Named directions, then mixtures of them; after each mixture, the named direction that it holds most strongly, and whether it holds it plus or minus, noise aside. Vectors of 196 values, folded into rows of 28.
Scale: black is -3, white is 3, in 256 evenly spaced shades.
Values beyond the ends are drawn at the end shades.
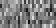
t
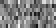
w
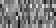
t, plus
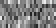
w, plus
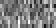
t, minus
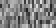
t, plus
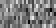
t, plus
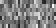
w, minus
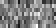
w, minus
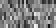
w, minus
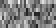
w, plus
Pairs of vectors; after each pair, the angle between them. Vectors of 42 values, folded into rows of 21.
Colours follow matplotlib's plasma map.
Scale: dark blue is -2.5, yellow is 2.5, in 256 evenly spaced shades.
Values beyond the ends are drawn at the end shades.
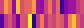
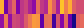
partly opposed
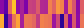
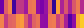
orthogonal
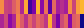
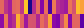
nearly parallel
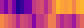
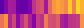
nearly parallel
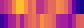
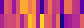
partly aligned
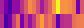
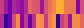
nearly parallel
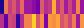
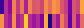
orthogonal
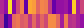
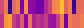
nearly opposite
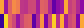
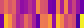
partly aligned
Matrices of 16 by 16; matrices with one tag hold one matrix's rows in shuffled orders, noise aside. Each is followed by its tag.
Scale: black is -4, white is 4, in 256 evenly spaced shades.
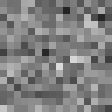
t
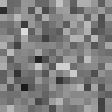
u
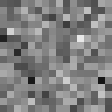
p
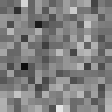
u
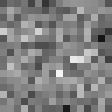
t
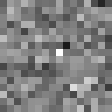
t
